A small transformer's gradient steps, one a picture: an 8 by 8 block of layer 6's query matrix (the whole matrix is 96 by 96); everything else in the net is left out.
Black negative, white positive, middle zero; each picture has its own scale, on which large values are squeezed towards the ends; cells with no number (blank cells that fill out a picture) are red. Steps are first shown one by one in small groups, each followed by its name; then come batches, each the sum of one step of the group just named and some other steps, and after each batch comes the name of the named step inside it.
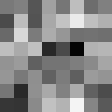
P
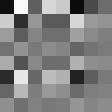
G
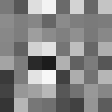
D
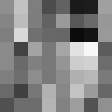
P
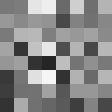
D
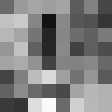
G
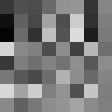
P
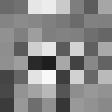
D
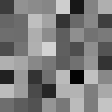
G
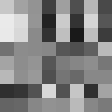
P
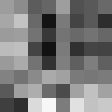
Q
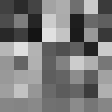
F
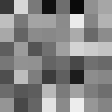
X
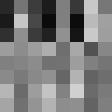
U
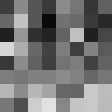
Q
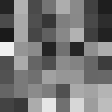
Q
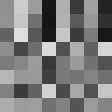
F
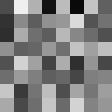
X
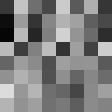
F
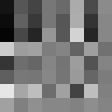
U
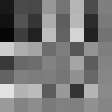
F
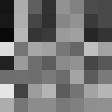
U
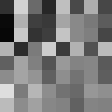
U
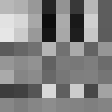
U
